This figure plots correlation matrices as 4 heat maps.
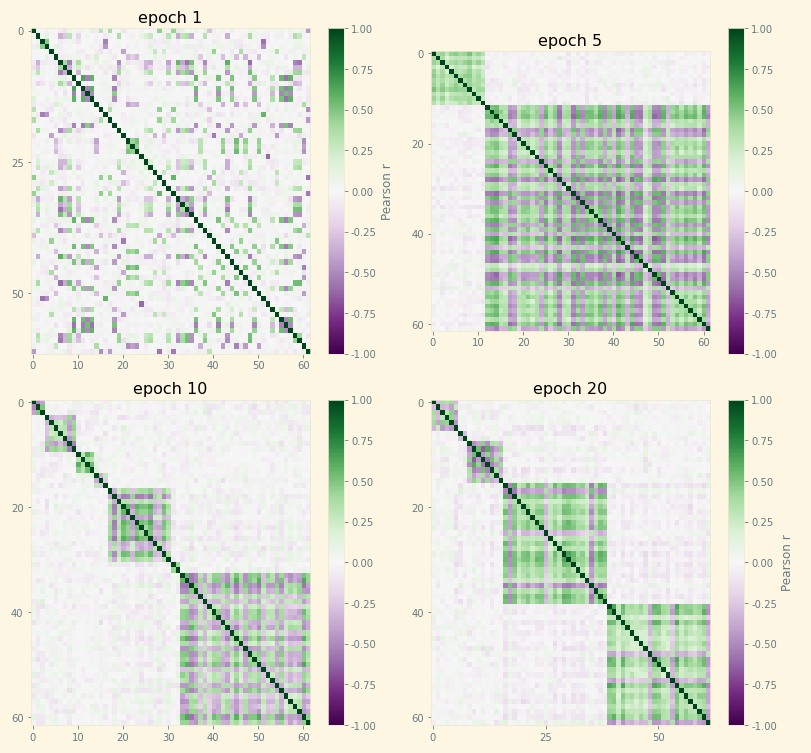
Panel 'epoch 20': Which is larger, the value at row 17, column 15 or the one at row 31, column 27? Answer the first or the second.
the second
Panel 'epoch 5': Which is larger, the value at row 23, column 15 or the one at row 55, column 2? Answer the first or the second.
the first
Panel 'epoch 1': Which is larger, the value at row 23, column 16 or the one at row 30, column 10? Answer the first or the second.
the first
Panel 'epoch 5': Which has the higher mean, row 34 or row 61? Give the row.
34
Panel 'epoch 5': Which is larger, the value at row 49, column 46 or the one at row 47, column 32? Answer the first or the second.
the first
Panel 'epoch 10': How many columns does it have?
62
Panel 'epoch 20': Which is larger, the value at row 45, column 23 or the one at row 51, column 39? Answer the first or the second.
the second
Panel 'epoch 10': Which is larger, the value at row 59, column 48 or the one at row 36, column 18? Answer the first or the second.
the second
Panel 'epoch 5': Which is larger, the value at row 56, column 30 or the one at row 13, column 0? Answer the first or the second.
the first
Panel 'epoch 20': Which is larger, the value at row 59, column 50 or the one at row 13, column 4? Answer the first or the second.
the first
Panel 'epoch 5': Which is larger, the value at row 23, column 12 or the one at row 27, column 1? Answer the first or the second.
the first
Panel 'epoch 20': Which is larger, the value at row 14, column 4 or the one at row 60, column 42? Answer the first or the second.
the second
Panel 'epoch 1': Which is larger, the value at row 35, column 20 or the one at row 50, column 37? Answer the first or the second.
the second
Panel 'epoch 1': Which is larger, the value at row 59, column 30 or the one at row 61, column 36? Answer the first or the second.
the first
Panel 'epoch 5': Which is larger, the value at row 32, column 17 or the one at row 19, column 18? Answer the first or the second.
the second
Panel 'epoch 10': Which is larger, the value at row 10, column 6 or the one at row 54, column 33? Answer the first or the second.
the first
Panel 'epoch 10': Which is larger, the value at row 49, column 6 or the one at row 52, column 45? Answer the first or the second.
the second
